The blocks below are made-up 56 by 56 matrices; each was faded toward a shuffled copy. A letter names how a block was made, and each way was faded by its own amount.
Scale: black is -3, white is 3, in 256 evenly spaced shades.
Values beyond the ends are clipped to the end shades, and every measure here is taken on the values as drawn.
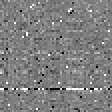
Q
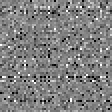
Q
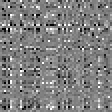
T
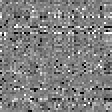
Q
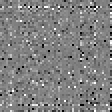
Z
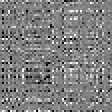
T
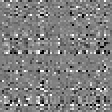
T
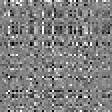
T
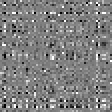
T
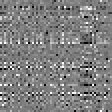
T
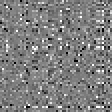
Z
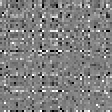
T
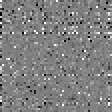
Z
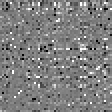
Z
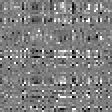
T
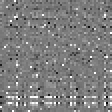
Z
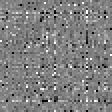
Z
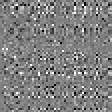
T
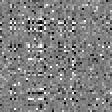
Z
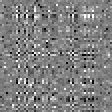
T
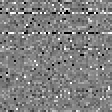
Q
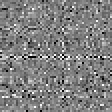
Q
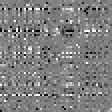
T
